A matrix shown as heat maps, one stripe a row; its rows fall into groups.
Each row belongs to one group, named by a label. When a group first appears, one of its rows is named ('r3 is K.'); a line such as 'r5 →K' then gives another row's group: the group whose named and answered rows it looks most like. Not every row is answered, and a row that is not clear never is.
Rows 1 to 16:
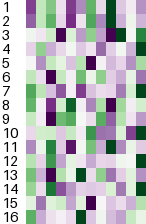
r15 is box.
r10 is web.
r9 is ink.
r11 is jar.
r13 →ink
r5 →box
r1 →jar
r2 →jar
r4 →web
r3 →web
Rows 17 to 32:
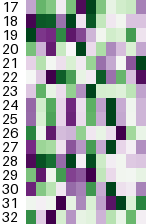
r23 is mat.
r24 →jar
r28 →mat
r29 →box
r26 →ink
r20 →ink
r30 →jar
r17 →mat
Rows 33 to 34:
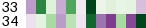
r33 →mat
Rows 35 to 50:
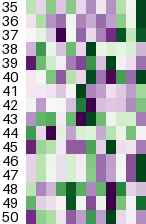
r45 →jar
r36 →web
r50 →jar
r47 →web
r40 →web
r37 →web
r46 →web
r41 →box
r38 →mat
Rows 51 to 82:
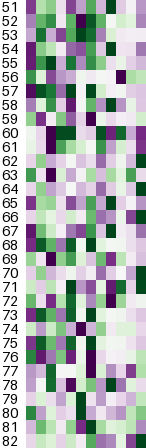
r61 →ink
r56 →ink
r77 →box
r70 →web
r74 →box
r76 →box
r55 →mat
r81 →mat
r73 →mat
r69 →ink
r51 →jar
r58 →jar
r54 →jar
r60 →ink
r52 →mat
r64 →web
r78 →jar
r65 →jar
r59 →box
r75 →mat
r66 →web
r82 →web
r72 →ink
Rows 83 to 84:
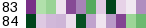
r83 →jar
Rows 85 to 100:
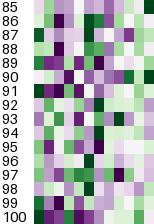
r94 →mat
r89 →box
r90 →web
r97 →ink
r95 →box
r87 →ink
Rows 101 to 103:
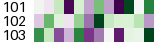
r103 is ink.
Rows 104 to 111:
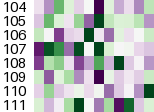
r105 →mat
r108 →jar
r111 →ink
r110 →web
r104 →box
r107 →mat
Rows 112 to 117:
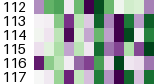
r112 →mat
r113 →web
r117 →web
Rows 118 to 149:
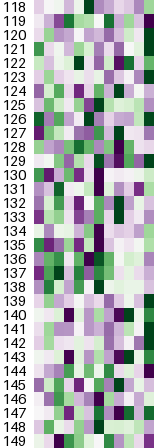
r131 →box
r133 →jar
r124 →jar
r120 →web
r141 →web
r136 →mat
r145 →jar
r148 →mat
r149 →ink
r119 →ink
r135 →box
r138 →mat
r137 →mat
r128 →ink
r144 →ink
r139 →web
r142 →web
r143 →web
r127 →jar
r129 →web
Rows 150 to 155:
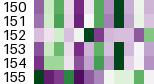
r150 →jar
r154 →jar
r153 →jar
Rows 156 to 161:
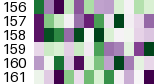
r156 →box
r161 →ink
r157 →jar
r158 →mat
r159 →web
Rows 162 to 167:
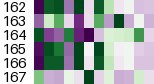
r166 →mat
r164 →box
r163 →jar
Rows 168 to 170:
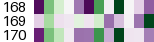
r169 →web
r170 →jar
